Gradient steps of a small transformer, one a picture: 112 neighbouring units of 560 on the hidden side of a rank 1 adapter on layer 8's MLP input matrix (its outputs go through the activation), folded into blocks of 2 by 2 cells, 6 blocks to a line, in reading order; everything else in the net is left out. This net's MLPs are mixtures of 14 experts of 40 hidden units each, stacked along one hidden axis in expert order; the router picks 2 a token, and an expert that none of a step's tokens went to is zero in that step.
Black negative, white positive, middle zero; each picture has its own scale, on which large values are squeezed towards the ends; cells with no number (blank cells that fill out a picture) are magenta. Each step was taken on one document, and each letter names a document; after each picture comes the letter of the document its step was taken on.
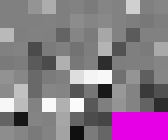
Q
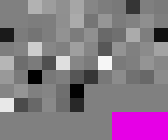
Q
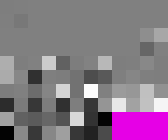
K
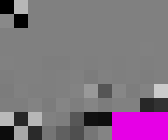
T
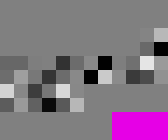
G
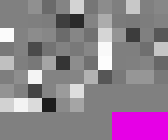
Q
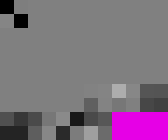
T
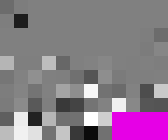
K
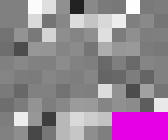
G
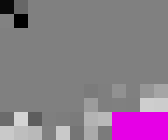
T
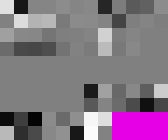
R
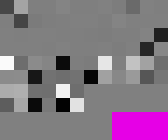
G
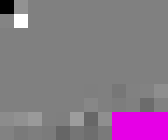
T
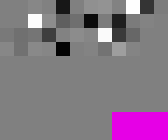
R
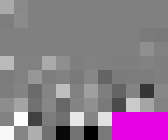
K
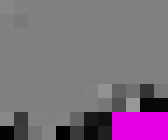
K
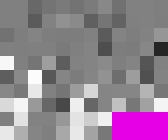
G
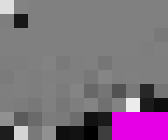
K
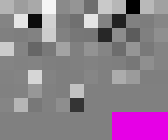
R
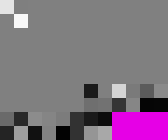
T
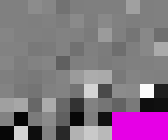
Q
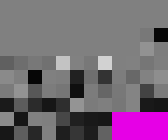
Q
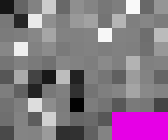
R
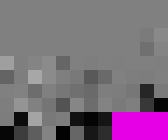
K
